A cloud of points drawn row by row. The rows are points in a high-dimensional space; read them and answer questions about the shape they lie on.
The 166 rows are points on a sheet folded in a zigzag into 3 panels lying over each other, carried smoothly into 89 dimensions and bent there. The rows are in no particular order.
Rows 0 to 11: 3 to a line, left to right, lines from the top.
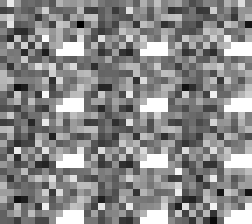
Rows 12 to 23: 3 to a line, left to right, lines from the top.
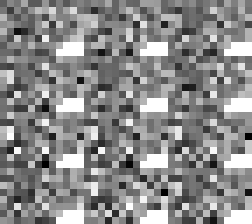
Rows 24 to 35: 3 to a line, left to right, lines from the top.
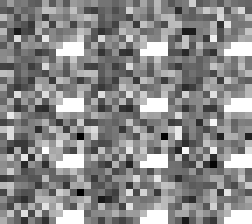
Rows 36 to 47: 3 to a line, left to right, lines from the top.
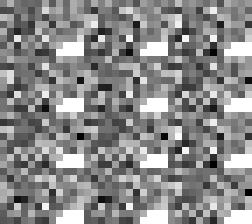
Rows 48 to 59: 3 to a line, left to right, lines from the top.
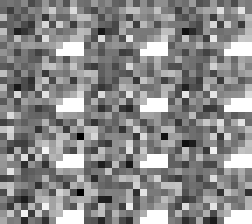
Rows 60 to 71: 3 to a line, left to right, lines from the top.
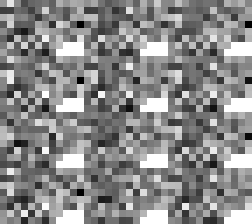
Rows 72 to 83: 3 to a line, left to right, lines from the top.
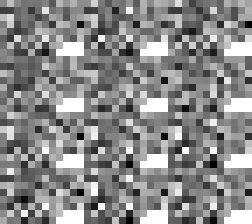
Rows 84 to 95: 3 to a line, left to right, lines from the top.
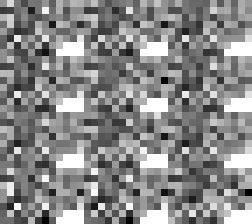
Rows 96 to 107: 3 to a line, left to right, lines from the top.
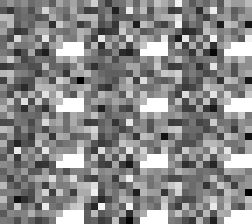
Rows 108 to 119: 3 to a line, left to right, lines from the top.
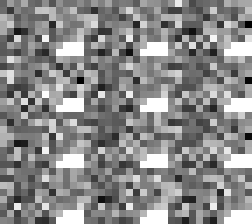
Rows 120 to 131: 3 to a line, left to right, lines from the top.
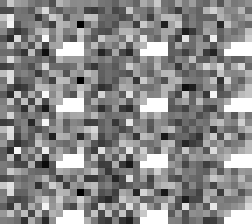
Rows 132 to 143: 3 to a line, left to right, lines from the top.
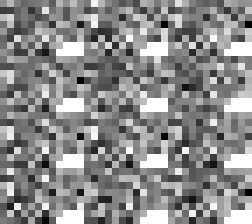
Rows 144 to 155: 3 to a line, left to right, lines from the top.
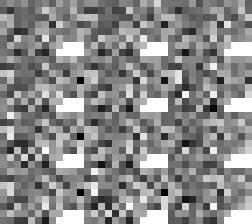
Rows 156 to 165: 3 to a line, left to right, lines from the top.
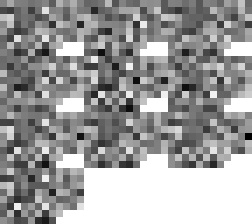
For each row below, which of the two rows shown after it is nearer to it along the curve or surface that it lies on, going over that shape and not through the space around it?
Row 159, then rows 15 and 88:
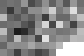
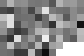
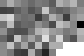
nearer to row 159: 15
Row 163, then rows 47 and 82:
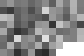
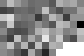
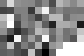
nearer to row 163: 47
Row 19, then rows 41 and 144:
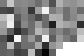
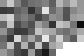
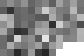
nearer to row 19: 144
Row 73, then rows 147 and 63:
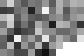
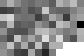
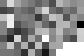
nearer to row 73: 63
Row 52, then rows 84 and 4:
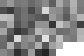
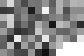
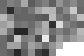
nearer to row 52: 4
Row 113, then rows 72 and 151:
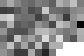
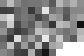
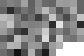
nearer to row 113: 151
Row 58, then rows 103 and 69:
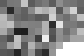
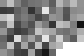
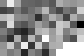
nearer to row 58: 103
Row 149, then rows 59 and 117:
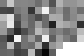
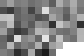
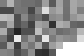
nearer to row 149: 117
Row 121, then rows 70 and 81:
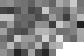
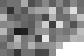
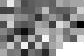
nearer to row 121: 81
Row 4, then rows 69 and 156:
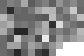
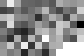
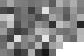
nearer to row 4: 156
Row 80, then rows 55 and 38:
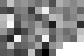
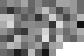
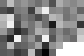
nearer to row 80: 38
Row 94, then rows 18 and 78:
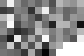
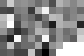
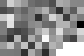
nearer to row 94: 18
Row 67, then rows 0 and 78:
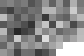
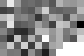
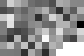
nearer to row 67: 0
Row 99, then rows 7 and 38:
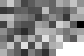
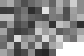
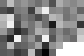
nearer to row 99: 7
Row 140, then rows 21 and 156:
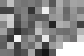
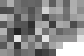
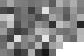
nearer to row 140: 21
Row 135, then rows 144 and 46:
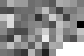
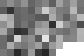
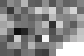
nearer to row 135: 144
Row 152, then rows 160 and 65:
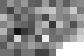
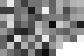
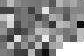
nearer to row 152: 160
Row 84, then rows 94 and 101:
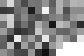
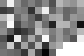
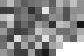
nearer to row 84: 94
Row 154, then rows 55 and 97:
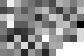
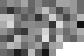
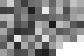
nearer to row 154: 55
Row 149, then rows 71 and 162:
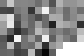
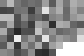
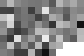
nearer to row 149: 71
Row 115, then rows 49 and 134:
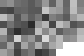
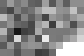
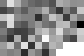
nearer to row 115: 49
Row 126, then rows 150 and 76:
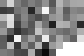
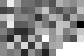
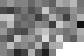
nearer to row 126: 150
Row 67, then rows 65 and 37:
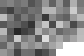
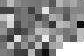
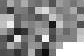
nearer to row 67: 65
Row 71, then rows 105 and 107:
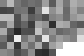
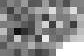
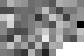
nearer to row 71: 105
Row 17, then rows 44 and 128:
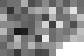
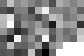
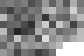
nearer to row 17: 128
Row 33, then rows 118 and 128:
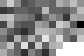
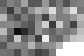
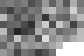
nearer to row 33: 128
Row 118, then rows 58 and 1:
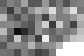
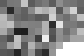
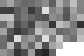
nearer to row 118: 58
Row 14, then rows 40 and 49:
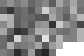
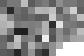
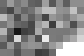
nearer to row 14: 40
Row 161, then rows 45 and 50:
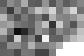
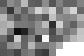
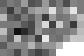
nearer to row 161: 45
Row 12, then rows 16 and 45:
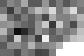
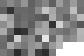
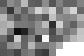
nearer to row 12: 45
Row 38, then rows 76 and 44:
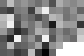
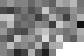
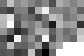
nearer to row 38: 44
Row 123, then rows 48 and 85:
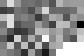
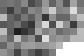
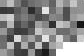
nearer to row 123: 85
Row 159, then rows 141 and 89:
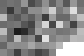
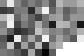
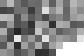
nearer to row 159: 89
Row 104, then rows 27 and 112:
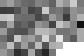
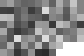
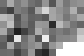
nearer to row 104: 27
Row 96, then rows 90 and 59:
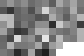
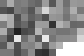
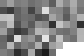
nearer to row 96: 59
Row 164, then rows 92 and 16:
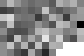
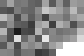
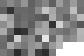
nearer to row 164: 16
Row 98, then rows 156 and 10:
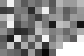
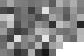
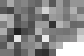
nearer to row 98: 10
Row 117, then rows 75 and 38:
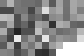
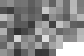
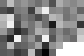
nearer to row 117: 38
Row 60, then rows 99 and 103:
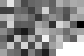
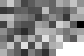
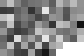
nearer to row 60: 103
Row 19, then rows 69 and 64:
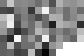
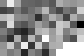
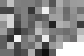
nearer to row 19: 64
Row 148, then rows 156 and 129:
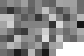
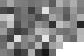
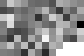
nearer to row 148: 129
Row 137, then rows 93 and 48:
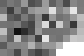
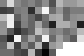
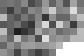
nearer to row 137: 48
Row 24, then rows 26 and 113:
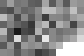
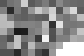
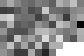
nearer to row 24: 26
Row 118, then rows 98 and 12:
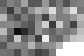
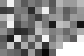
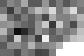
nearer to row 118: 12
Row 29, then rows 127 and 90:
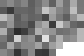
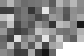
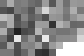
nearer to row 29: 127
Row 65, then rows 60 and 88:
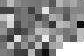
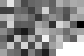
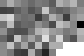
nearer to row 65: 60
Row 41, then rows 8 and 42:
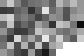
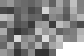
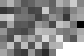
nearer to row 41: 8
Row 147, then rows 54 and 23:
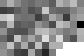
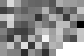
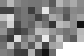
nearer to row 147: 54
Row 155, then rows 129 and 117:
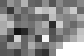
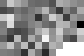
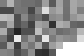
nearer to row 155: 117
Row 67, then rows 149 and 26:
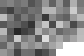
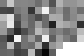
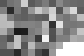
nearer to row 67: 26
